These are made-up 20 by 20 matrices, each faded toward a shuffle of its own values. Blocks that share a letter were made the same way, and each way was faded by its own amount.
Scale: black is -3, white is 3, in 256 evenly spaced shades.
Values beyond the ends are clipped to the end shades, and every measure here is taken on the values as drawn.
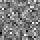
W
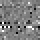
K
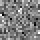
W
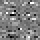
K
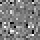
K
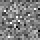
W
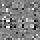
K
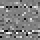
K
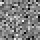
W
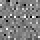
K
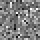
W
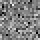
W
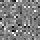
K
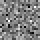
W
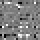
K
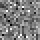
W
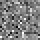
W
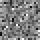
W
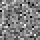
W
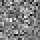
W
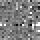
K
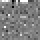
K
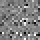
K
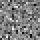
W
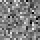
W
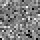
W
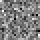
W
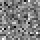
W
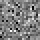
W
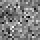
W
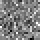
W
